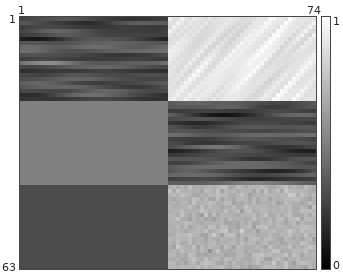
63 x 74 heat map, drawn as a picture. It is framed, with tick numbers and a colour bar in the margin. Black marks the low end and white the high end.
The table splits into 3 rows of 2 panels. Panel 1,1: low, streaked across. Panel 1,2: very high, slanting up to the right, faint in contrast. Panel 2,1: middling, flat. Panel 2,2: low, streaked across. Panel 3,1: low, flat. Panel 3,2: high, fine-grained, faint in contrast.
